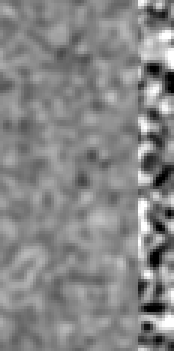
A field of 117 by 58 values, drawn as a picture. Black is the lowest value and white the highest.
Overall the values sit about 50% of the way up the scale. A few values lie far out on both sides of the bulk. A vertical seam about 80% of the way across splits the table, and the left part is calmer. No regular stripes run through it.
